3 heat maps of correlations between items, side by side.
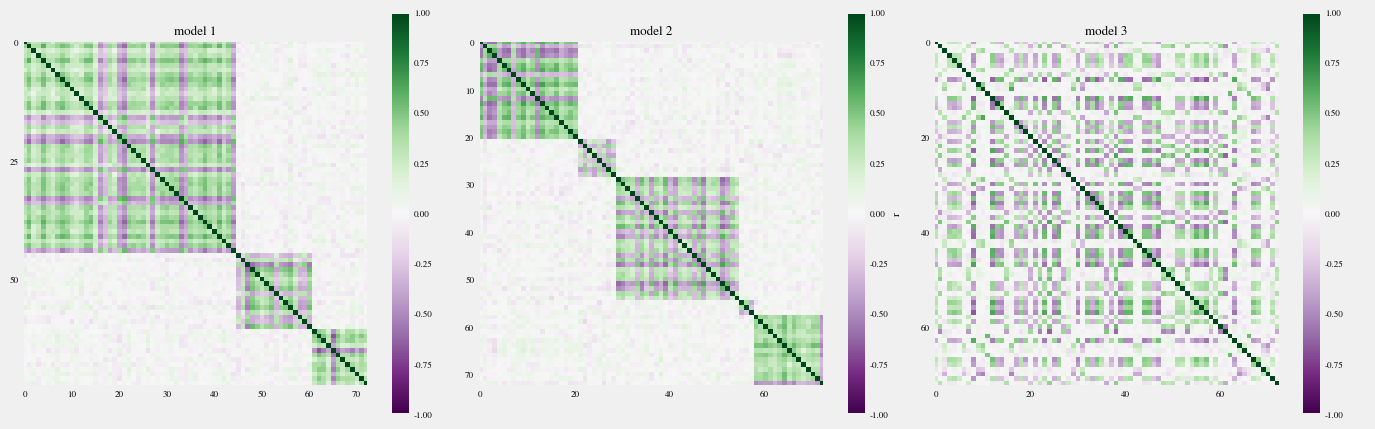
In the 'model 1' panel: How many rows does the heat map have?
73
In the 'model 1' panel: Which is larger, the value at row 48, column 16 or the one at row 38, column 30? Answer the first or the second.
the second
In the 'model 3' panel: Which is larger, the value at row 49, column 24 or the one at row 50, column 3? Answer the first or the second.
the first
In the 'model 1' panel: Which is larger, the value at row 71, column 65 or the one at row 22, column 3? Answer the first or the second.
the second
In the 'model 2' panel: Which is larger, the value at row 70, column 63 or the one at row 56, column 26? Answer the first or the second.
the first
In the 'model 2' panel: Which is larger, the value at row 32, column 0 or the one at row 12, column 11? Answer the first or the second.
the first
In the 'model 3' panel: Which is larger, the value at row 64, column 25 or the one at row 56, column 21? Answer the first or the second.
the first
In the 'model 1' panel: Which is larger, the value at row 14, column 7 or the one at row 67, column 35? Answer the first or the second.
the first
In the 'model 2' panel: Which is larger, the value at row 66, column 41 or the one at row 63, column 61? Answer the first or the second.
the second
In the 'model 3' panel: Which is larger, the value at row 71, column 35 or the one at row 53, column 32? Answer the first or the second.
the first
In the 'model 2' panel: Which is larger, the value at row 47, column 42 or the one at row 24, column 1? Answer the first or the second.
the second
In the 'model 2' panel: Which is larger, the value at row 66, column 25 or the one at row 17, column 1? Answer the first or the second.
the first
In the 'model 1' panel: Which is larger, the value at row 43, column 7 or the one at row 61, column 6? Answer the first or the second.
the first
